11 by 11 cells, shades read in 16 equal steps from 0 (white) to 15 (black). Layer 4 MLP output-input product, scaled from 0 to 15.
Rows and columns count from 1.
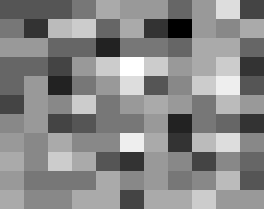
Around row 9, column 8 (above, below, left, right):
12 8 6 11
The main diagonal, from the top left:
10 12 9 6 6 6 6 12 11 4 6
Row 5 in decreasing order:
13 10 10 9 8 7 6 6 3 2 1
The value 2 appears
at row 1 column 10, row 5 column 6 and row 8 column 10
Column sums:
82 84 88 72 79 66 72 97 66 50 97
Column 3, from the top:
10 4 9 11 13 7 11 5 3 8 7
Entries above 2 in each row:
10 11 11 10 9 11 11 9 11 11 11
